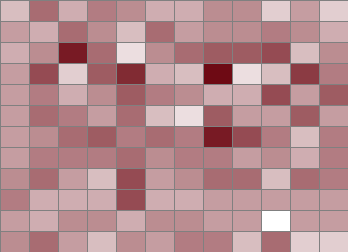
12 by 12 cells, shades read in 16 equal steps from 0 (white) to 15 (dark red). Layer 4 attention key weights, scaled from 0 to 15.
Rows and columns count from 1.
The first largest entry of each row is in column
2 3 3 8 10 8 8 5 5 5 3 2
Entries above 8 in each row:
1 2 6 5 3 4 5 1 5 1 0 2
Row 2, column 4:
7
